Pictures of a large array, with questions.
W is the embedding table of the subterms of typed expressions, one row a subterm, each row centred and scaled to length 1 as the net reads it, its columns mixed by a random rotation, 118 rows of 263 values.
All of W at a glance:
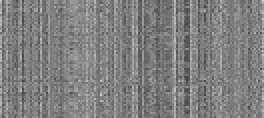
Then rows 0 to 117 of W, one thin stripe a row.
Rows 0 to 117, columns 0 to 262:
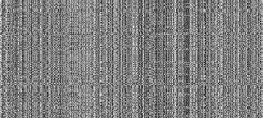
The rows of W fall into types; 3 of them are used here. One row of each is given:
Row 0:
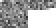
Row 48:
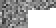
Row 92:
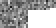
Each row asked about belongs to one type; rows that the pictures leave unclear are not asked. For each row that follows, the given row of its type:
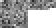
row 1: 0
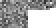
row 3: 0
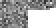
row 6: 0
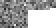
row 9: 48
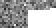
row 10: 48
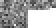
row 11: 0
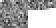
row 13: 0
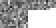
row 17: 92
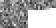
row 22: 0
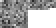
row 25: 0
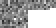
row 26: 92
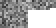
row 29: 48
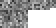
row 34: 92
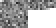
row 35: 0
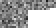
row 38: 92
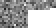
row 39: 48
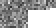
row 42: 92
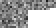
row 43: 92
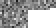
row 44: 48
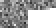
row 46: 0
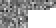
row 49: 92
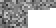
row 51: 48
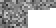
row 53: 48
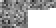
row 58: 0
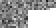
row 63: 92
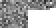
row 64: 0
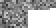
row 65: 48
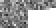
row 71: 0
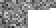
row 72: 48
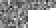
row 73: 92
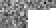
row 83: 0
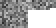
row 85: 48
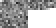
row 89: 0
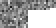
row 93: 92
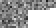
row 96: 92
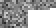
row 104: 48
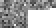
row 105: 0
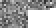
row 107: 0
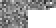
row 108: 0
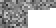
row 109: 48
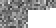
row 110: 92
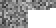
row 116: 48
